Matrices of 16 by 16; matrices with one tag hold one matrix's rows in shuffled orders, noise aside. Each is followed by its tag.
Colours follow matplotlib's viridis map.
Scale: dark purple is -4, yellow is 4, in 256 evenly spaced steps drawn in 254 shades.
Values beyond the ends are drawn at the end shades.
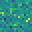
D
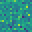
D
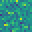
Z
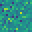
Z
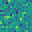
Z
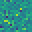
Z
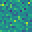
D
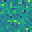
D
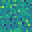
D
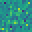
D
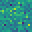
D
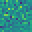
Z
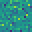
D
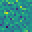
Z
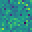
D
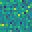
D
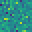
Z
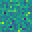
D
